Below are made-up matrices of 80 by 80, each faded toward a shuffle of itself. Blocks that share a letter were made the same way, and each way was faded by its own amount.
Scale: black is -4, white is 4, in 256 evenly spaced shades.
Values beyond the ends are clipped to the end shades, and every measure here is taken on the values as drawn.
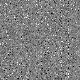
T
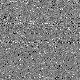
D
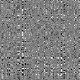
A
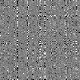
A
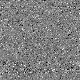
D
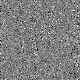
T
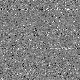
D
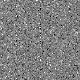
T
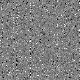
T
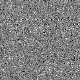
D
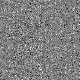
T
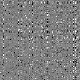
A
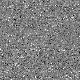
D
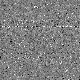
D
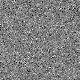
D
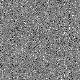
T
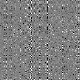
A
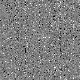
T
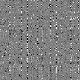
A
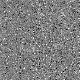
T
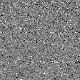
D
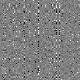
A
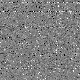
D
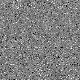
D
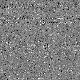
D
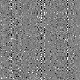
A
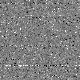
D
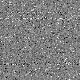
D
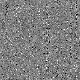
T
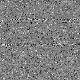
D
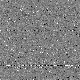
D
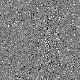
T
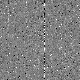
T
